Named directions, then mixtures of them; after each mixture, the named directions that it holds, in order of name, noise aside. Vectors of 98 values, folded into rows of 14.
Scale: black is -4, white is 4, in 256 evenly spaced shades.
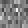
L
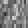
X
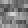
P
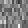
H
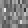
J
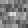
J, P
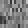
H, L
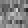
L, P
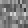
J, P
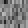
H, X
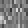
H, L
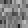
H, P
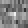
J, P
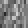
X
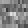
J, P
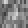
P, X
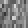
X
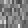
H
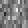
L, X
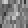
P, X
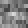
P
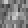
P, X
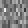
J, L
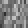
X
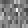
L
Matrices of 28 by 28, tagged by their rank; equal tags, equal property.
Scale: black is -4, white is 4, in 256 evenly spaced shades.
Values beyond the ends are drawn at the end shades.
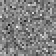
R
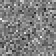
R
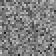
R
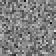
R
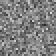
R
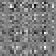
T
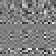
T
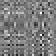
T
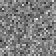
R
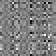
T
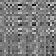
T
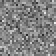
R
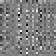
T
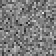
R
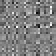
T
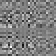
T
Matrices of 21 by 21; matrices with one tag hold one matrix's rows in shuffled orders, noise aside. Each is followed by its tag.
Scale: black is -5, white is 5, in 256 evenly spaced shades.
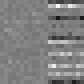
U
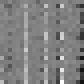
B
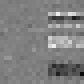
U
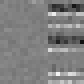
U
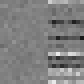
U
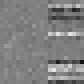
U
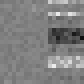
U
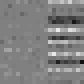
U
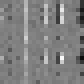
B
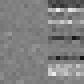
U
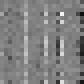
B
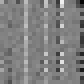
B
